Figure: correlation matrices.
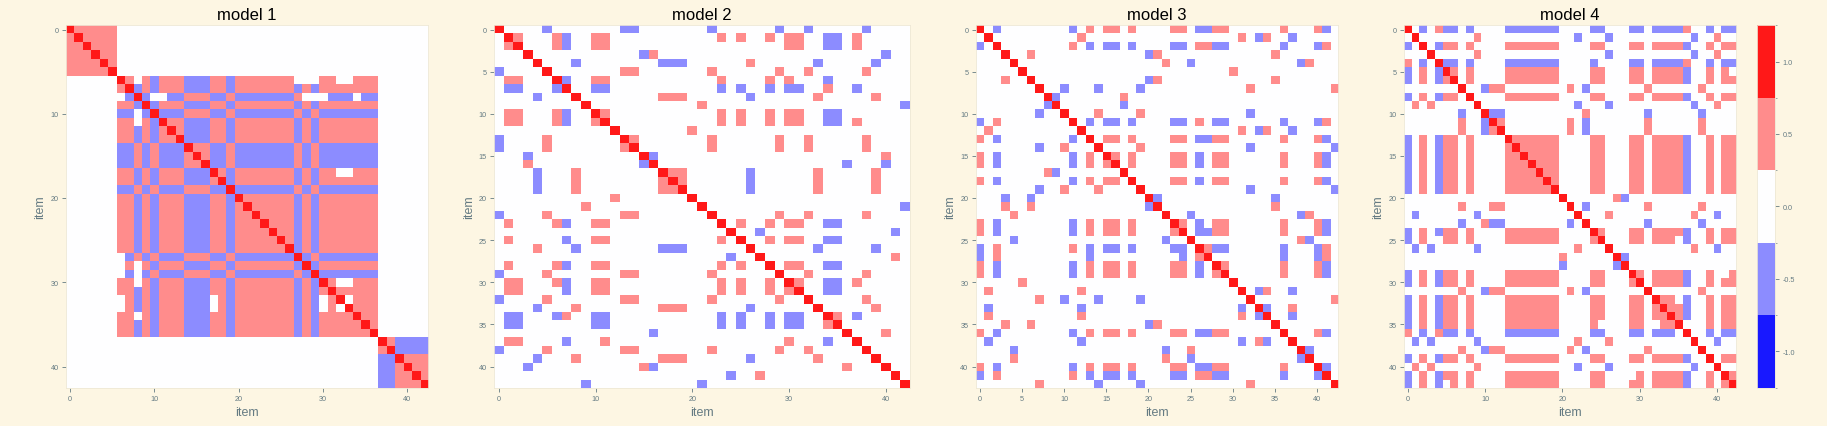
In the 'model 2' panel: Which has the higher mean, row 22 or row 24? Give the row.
22
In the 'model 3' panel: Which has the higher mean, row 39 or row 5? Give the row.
5
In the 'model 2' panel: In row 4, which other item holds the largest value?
26
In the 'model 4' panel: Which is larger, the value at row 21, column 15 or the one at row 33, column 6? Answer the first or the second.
the second
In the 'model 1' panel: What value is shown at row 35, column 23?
0.5
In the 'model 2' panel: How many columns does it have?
43
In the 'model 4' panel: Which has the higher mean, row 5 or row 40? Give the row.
5
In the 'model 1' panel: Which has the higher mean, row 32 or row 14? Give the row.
32
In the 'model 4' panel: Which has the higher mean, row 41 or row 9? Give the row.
41
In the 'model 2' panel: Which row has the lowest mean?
7
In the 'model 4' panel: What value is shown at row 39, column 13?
0.5
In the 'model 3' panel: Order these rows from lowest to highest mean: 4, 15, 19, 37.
37, 19, 4, 15
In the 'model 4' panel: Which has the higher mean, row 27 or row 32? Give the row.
32
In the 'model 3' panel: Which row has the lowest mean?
11
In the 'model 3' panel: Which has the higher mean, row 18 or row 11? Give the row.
18
